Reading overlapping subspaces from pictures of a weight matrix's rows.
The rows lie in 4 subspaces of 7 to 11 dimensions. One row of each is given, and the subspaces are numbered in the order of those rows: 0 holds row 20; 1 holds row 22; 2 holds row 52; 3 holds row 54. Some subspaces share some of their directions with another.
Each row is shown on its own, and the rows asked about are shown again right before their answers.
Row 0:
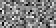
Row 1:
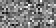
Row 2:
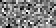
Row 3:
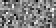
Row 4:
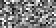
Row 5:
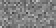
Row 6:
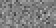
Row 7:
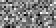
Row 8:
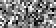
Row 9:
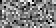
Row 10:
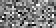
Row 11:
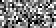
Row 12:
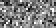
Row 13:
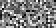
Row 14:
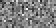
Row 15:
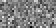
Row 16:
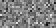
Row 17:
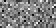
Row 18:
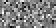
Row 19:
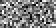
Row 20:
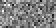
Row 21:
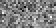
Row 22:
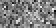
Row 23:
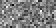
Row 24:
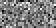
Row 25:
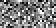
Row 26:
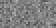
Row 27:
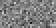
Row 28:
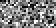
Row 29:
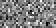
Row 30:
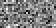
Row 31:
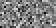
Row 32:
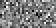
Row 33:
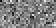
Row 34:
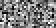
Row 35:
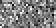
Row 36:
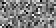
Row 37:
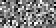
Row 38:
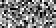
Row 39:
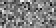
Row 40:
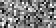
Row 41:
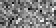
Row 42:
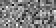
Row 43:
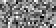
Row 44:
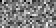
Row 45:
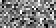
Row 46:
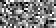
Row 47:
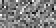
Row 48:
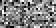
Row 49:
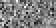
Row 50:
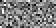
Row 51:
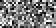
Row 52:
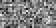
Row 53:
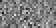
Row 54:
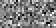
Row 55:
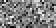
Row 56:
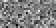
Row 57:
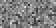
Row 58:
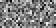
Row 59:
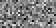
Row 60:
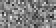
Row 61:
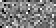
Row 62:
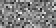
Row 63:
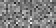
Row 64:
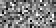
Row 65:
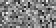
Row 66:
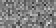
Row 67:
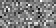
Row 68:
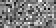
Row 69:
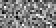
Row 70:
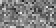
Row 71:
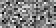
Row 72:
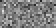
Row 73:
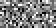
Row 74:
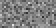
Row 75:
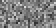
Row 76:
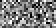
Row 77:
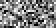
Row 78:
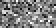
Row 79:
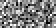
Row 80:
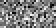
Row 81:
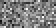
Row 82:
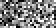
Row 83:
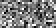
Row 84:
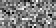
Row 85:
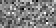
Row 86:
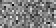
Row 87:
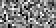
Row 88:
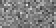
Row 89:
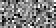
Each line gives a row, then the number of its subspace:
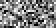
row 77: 1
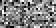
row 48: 2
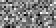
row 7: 2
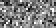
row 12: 0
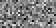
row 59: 3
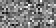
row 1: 3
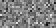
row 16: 2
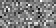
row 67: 3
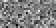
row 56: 1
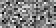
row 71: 1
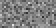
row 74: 3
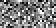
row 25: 0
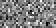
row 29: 3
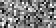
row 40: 0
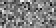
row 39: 1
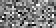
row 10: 3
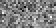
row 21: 1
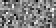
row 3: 1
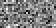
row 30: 2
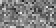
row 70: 2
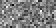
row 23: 0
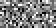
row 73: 0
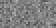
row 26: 2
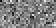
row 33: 2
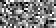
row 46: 3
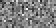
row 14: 3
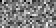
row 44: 2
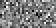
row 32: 3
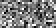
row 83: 3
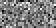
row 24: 1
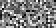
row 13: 1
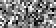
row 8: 1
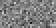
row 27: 2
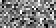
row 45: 2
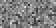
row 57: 1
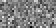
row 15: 1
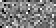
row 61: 1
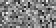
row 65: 0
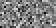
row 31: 1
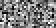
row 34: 3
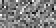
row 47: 2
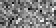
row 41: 0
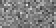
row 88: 0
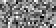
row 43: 1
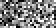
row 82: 0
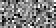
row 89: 1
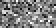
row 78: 1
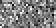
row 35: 0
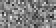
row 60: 1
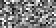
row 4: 3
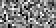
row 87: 3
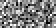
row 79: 3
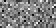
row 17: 0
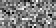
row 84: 2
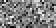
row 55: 2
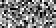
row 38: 3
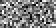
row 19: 1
